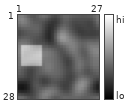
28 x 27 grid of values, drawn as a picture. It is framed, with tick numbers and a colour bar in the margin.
Histogram: skewed, a long tail of high values. Ninth with the highest average: middle left. Odd patch: higher, in the middle left. Grain: blotchy.
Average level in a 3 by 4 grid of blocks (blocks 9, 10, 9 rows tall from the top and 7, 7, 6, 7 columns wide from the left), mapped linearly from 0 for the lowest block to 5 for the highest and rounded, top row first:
2021 | 5322 | 0212
